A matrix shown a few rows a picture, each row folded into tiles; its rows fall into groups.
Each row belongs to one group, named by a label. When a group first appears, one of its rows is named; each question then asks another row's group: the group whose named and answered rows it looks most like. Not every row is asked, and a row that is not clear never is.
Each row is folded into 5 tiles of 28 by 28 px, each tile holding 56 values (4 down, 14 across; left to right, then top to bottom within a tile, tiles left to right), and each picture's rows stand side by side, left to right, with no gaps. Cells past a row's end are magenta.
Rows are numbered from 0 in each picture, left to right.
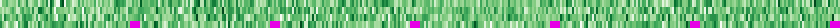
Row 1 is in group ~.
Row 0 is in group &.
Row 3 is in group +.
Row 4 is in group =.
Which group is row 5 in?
=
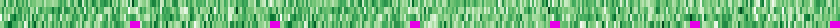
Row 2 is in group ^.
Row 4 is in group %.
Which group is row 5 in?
&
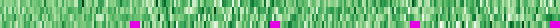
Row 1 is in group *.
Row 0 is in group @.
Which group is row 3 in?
%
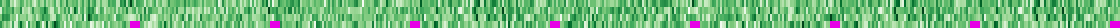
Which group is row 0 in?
+
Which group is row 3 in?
~
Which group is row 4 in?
^
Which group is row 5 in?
%
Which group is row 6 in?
~
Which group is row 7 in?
~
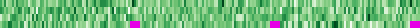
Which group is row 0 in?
^
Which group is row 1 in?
@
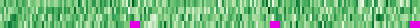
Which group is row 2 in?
*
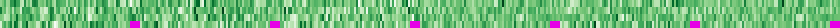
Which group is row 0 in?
%
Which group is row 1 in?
~
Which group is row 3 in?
@
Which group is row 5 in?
@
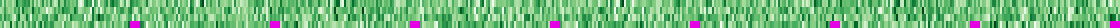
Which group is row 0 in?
*
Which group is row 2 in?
~
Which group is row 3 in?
&
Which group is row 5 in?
=
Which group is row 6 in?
~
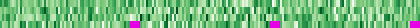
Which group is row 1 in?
=
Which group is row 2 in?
&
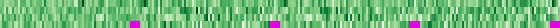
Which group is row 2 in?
+
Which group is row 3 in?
^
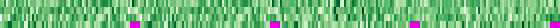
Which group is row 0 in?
^
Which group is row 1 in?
^
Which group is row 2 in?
~
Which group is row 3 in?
%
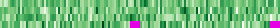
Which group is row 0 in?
%
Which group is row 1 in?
+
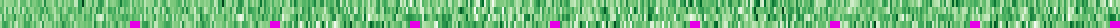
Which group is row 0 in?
@
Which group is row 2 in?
%
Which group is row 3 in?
&
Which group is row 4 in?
+
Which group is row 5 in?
~
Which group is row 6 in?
*
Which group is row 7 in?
%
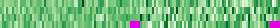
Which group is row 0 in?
@
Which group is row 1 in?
=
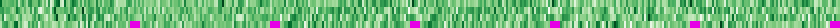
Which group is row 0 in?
~
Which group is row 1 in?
@
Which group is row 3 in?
^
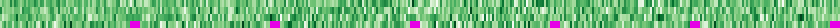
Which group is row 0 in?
%
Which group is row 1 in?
%
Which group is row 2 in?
^
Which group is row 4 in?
*
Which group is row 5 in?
*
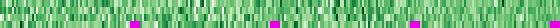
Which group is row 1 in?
&
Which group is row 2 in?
~
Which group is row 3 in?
@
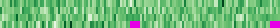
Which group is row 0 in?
%
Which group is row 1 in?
@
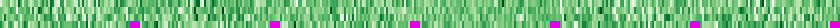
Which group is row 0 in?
&
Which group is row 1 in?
~
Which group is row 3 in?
@
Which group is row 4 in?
&
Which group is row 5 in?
&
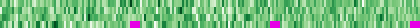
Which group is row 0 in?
+
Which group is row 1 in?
&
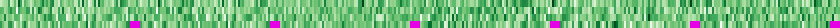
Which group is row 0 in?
&
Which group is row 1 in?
&
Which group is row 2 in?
@
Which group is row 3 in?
^
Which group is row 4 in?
+
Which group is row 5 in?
=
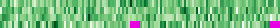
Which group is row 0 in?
+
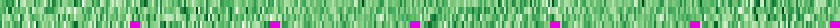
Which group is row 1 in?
+
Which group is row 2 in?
@
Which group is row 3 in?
^
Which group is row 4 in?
@
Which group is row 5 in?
~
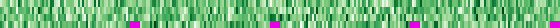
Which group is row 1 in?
%
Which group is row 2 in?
=
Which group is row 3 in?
~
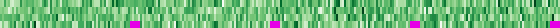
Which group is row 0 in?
*
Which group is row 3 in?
=
